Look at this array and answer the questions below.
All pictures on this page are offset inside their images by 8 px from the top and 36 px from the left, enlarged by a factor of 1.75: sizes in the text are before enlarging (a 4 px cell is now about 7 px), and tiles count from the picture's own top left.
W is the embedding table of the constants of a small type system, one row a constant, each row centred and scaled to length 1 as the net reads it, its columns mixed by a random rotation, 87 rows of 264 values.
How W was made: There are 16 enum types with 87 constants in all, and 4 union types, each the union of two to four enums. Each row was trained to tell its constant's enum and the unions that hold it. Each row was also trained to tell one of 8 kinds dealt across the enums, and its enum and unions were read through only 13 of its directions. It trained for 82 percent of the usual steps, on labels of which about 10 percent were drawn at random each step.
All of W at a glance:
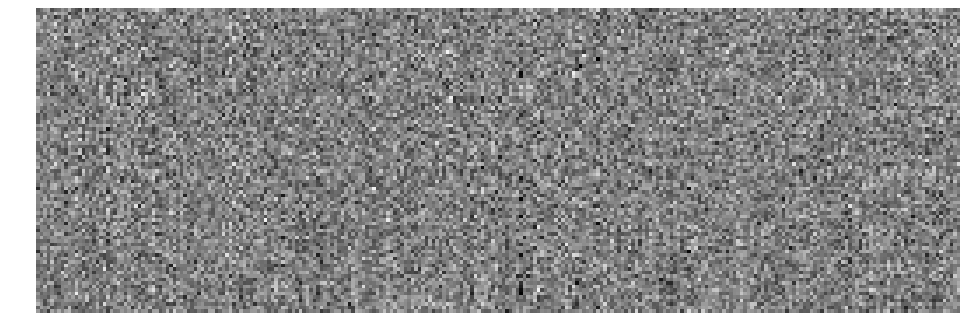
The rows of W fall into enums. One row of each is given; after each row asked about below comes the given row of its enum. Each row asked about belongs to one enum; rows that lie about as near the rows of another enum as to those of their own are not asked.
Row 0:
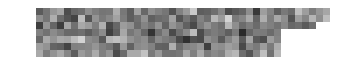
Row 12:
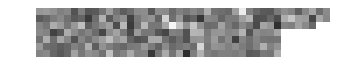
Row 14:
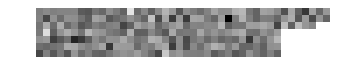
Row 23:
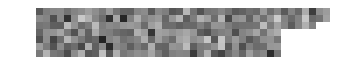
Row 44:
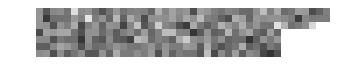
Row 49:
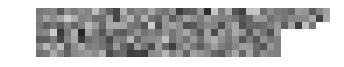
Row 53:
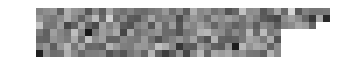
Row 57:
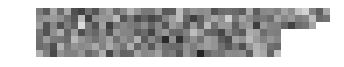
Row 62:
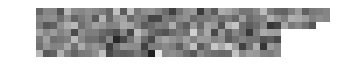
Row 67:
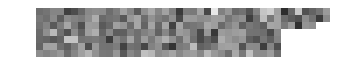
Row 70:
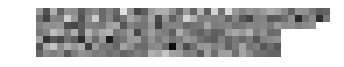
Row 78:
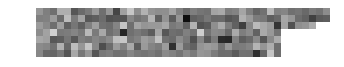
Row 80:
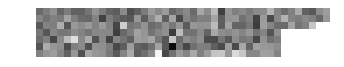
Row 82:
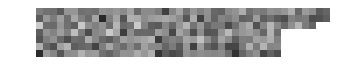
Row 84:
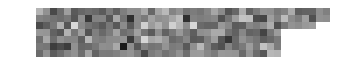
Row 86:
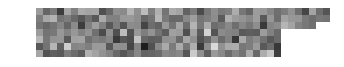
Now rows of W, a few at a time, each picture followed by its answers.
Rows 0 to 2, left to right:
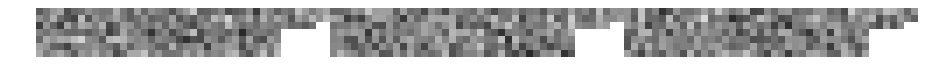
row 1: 23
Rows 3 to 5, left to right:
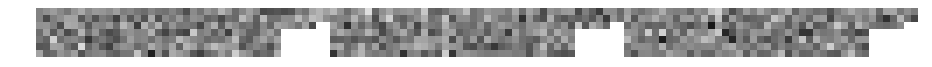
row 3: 62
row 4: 14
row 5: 70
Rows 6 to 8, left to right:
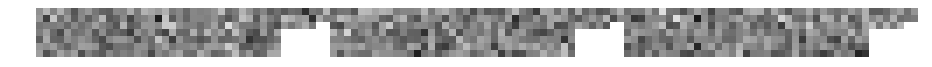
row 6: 62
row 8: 14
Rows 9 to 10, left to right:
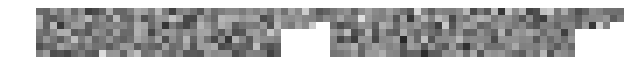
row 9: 57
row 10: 49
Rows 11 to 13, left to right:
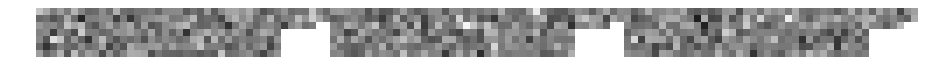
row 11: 12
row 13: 80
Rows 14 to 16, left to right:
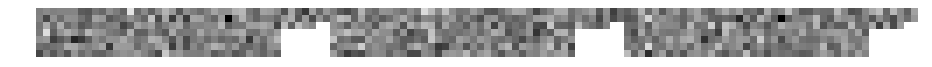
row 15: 78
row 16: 57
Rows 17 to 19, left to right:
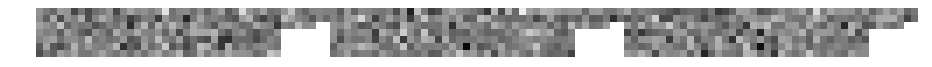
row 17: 53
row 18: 70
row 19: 12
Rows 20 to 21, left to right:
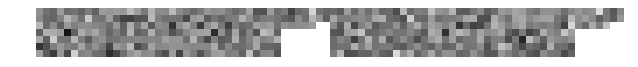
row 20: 78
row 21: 57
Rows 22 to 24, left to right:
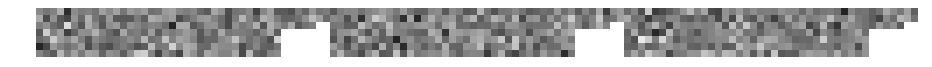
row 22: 67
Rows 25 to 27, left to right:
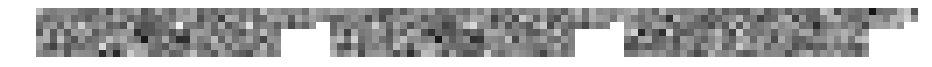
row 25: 12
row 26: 12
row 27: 14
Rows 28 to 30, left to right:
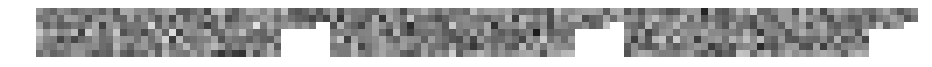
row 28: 49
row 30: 53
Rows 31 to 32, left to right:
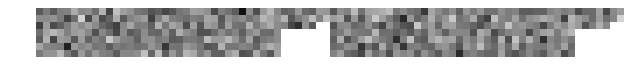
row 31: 23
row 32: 23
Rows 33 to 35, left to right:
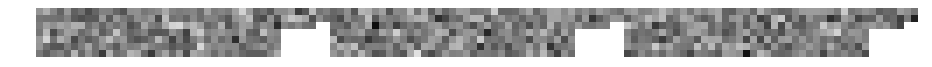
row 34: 44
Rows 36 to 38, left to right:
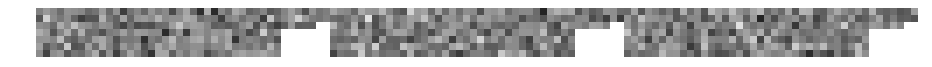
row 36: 12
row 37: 44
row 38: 49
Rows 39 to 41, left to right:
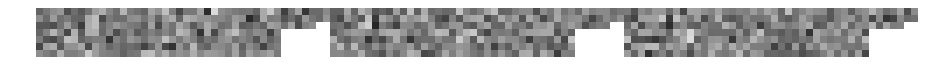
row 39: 67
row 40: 44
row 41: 70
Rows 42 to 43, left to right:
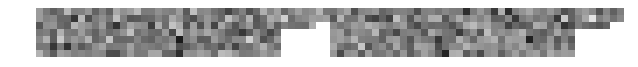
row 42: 84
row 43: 12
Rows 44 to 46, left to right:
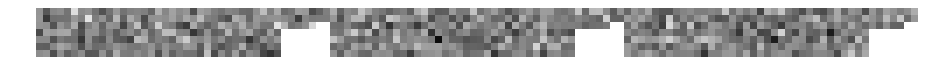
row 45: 70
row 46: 0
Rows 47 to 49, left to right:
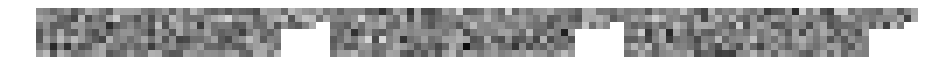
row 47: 84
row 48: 53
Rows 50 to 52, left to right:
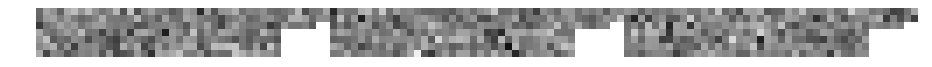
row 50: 62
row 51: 23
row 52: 44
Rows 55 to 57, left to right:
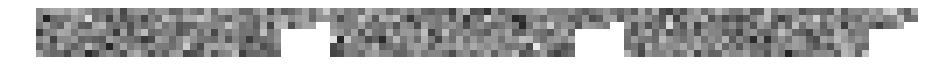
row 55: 62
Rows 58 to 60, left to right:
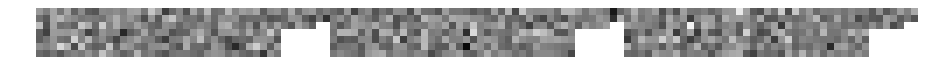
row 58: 57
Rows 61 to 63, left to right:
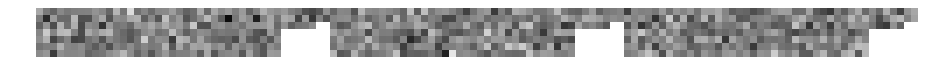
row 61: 44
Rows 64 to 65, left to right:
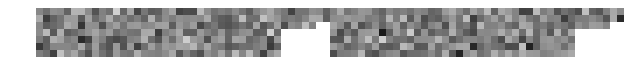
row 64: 44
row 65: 53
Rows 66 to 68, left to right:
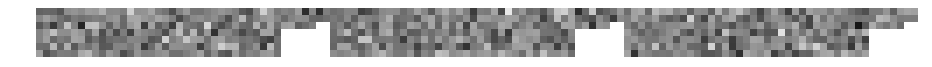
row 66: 67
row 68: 62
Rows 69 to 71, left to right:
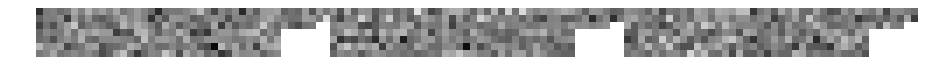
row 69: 23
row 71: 57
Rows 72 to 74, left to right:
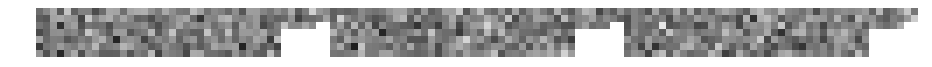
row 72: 86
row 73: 53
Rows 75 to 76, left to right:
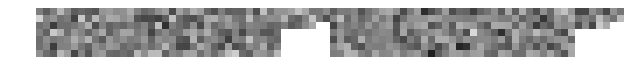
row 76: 23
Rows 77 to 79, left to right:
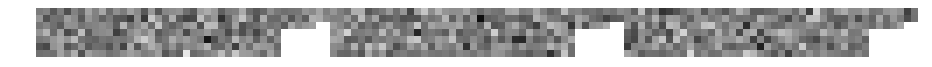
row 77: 80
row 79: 57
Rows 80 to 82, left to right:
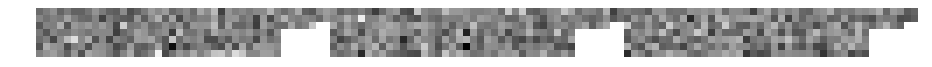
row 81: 78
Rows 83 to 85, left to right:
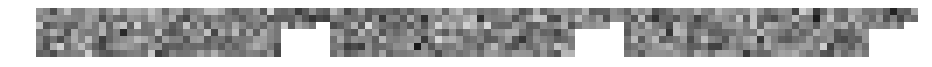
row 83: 78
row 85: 67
